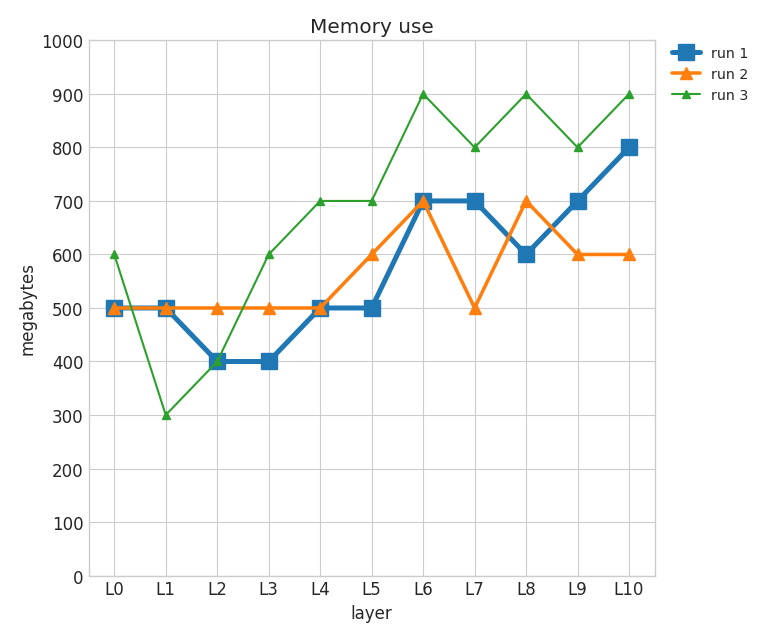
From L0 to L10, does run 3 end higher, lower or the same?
higher
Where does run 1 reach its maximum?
L10
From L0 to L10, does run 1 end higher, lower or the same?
higher
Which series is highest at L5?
run 3
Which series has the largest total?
run 3
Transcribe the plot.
Title: Memory use
x-axis: layer, ticks L0 L1 L2 L3 L4 L5 L6 L7 L8 L9 L10
y-axis: megabytes, ticks 0 100 200 300 400 500 600 700 800 900 1000
Legend: run 1, run 2, run 3
Values:
run 1: 500 500 400 400 500 500 700 700 600 700 800
run 2: 500 500 500 500 500 600 700 500 700 600 600
run 3: 600 300 400 600 700 700 900 800 900 800 900
